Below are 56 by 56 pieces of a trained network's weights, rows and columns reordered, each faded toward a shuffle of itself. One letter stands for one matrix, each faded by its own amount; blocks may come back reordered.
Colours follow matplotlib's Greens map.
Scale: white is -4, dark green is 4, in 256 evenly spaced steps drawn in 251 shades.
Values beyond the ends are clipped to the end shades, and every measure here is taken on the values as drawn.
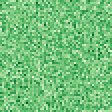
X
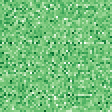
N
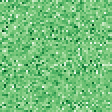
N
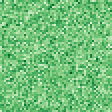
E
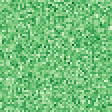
E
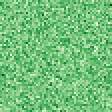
E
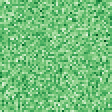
E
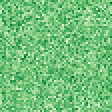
E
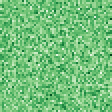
E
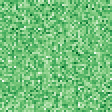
X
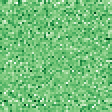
N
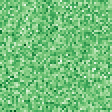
X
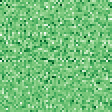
N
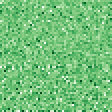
N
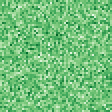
E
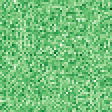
E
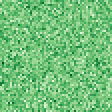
X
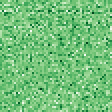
N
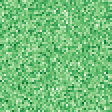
E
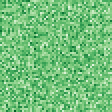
E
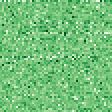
N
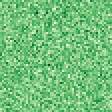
E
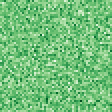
X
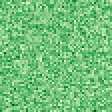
E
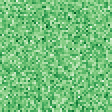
E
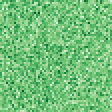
X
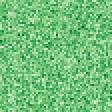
X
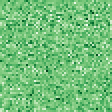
N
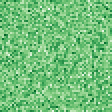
E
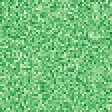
E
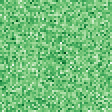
X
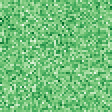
E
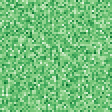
E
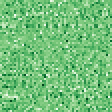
N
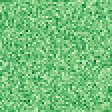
E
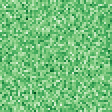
X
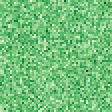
E
